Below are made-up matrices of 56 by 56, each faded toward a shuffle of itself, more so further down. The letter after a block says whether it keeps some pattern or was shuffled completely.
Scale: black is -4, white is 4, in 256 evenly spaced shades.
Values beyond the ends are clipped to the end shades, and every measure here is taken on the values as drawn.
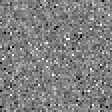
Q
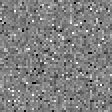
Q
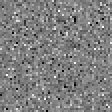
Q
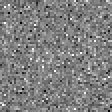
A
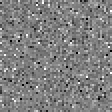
Q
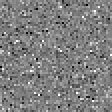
Q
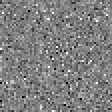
Q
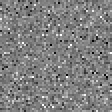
A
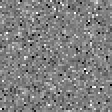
A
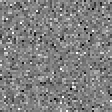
A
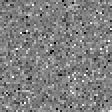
A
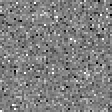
A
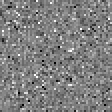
A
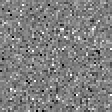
Q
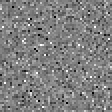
Q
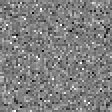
A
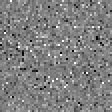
Q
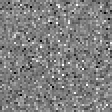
A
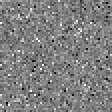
A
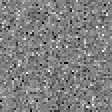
Q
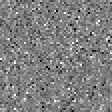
Q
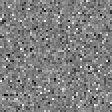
A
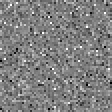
Q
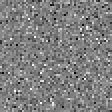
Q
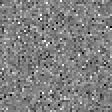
A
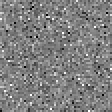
A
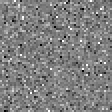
A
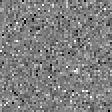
A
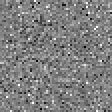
Q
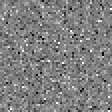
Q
